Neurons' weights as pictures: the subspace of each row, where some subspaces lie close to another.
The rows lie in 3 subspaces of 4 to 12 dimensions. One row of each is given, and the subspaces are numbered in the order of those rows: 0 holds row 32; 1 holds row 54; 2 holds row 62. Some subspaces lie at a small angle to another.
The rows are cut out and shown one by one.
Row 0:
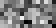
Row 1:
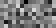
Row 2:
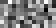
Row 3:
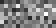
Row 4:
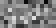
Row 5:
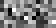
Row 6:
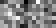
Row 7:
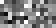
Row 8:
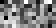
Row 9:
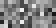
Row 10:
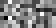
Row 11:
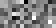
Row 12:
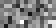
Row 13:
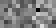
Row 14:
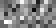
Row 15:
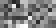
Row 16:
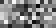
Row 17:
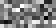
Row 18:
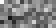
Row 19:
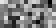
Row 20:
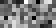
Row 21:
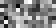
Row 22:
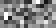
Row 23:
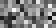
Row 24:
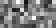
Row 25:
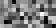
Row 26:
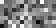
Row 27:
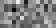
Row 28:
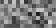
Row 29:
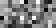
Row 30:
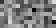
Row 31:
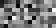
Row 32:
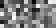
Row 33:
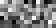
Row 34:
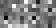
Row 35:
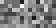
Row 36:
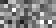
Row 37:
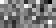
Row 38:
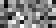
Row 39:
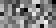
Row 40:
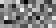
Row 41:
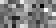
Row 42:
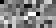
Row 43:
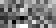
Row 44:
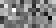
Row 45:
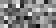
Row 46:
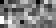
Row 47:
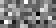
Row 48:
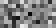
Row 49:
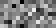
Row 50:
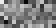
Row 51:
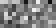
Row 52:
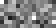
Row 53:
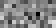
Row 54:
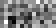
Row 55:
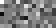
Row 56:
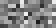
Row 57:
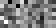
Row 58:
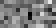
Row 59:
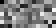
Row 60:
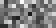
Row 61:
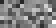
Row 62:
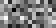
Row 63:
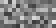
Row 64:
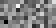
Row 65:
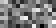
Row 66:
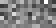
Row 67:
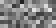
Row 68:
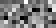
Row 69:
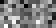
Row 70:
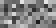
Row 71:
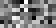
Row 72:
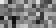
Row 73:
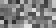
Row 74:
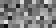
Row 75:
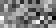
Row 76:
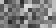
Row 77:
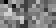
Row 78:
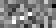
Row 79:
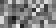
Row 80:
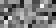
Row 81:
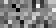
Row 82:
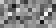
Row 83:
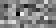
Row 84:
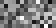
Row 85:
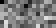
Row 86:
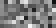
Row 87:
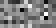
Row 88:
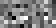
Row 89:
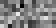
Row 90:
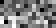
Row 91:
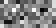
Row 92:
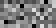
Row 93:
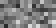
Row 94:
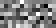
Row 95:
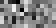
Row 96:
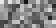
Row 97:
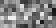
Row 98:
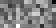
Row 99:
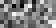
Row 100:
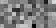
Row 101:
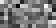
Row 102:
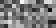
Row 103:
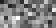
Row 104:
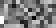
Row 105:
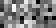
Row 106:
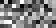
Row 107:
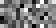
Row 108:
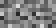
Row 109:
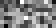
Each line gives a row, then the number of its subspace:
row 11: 0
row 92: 1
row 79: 1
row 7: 0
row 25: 0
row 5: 0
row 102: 2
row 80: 0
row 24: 1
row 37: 2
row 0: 0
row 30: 0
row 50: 1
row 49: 2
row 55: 0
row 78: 1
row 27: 1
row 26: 1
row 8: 2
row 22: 0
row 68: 1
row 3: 0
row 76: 0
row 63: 1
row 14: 1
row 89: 0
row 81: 0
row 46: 1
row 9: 1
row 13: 0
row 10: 0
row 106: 2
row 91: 1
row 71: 0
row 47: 1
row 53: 0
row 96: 1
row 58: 0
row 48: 2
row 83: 0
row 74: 0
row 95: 1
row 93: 0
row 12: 0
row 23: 1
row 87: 0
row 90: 1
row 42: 2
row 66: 0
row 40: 1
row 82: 1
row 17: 0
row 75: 1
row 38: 1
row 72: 2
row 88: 0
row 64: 0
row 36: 0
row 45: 0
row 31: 0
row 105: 0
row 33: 1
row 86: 1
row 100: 0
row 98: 0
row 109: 0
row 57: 0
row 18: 1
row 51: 1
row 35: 2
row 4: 1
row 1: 0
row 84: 1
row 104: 1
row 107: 0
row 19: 2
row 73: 1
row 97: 1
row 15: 2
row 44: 0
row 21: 0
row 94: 2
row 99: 0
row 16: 2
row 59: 0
